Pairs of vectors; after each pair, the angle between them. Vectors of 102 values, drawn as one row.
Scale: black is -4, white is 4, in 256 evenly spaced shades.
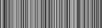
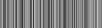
orthogonal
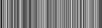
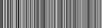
orthogonal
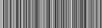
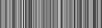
orthogonal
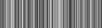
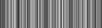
partly aligned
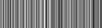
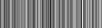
orthogonal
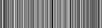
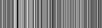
partly aligned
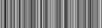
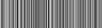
orthogonal
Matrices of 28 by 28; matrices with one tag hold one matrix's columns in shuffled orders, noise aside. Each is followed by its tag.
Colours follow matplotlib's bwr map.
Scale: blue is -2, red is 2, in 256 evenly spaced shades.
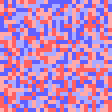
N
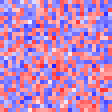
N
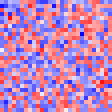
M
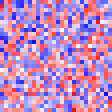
N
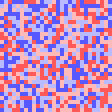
N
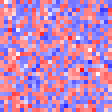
N
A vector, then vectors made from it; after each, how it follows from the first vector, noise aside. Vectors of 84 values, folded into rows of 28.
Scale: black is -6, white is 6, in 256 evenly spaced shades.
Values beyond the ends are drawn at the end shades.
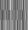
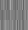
shrunk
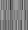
negated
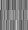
wrapped around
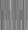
shrunk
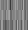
negated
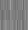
shrunk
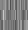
wrapped around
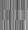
wrapped around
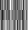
scaled up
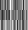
scaled up
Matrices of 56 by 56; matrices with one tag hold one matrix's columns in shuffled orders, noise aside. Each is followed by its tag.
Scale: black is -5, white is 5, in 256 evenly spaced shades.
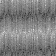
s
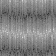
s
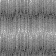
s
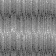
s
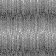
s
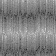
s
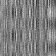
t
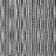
t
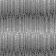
s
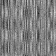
t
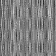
t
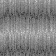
s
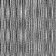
t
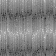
s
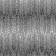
s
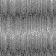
s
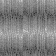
s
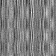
t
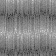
s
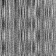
t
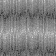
s
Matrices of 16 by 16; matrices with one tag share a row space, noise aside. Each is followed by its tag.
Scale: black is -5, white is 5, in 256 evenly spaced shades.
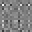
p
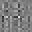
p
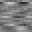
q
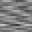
q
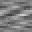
q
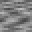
q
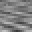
q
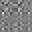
p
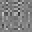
p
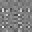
p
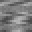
q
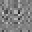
p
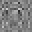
p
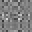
p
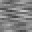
q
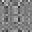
p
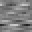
q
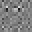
p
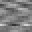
q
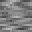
q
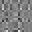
p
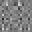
p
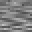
q
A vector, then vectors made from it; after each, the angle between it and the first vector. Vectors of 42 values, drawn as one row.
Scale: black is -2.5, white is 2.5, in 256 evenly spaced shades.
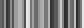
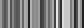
partly opposed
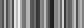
partly aligned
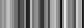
nearly opposite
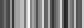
nearly parallel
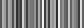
orthogonal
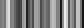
nearly opposite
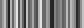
partly aligned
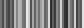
nearly parallel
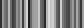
orthogonal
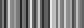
partly opposed
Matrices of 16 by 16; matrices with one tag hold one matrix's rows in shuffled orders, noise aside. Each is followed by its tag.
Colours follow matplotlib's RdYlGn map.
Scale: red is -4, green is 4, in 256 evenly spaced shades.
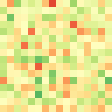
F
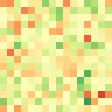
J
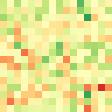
J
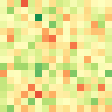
F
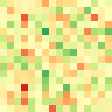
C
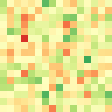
C
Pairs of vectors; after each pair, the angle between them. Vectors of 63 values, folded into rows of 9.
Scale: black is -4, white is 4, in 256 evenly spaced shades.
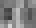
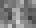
nearly parallel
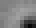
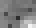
nearly opposite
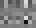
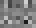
nearly parallel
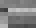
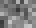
partly opposed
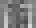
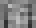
nearly opposite
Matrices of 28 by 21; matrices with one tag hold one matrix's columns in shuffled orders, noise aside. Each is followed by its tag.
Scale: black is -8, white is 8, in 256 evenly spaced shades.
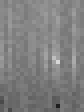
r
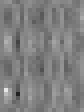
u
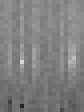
r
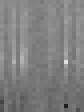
r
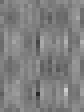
u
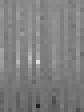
r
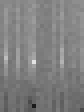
r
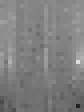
r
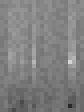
r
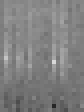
r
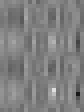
u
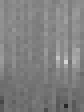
r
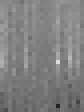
r
